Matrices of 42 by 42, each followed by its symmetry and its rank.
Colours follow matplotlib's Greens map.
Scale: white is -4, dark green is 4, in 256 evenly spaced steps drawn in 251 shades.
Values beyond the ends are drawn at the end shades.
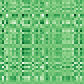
neither, rank two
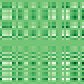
neither, rank one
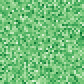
antisymmetric, full rank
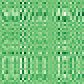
neither, rank two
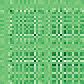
symmetric, rank two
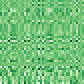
neither, rank three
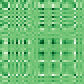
symmetric, rank two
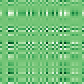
neither, rank one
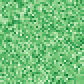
antisymmetric, full rank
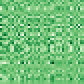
neither, rank three
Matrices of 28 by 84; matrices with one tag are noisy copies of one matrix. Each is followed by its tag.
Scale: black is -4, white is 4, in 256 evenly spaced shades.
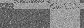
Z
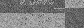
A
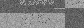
A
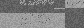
A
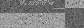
A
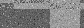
Z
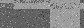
Z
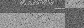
A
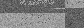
A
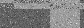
Z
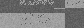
A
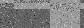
Z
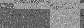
Z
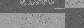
A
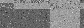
Z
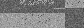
A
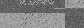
A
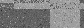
Z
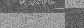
A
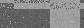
Z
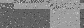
Z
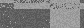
Z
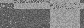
Z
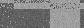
Z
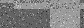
Z
